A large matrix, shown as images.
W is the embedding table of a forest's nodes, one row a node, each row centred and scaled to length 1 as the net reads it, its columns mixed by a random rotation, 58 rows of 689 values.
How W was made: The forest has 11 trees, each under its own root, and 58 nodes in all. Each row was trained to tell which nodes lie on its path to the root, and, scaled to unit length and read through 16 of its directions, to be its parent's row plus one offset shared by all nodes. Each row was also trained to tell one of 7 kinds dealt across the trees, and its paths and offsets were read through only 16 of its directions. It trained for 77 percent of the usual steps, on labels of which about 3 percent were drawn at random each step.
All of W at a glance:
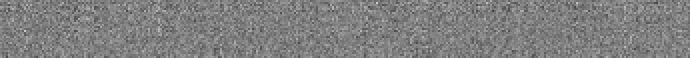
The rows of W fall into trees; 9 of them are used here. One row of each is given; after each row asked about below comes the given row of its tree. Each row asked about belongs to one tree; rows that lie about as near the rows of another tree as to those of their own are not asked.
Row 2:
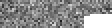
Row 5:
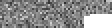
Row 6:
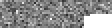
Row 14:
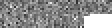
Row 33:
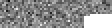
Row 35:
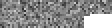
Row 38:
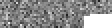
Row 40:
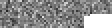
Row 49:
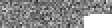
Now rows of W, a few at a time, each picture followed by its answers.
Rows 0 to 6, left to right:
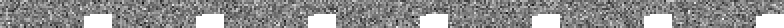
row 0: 38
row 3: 40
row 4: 38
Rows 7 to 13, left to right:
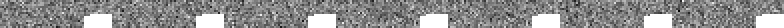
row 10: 33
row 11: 33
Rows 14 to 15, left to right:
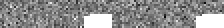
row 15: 40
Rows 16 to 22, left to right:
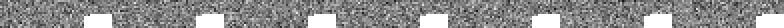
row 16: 38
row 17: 49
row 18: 38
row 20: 14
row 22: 35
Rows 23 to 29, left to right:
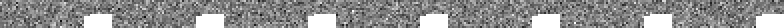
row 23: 40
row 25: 49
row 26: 6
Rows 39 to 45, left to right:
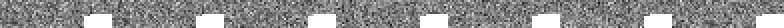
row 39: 40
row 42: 38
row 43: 49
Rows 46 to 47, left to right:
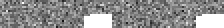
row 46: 49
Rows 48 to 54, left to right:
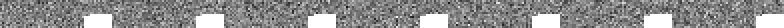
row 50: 35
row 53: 49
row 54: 40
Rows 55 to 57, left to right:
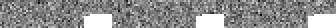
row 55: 49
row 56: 38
